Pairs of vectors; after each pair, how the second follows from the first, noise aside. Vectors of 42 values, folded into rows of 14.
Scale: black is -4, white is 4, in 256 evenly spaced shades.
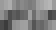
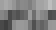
copied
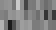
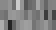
copied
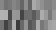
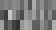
sign-scrambled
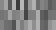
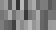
copied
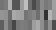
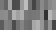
copied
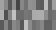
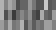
sign-scrambled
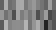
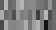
copied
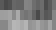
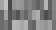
sign-scrambled
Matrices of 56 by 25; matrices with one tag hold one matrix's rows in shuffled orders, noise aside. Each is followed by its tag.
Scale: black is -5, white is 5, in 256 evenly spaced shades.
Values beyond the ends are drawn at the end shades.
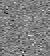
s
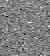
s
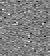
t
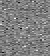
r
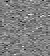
s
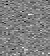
s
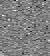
t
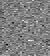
s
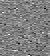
t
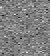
r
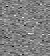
s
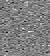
s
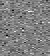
s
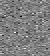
r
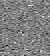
s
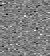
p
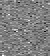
t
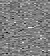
s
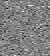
s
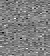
r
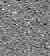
t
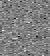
t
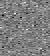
r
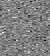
t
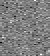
p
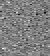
t
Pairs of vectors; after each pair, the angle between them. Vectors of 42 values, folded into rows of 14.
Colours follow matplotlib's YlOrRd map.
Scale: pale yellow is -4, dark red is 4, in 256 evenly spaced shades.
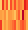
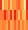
partly opposed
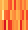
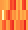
partly aligned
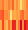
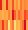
orthogonal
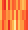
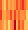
nearly opposite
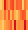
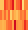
nearly parallel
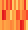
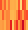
partly aligned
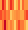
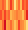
nearly parallel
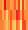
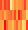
orthogonal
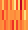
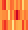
orthogonal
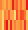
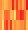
nearly parallel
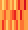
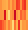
partly aligned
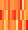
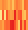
orthogonal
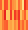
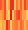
partly aligned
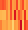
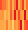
nearly parallel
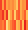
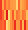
nearly parallel
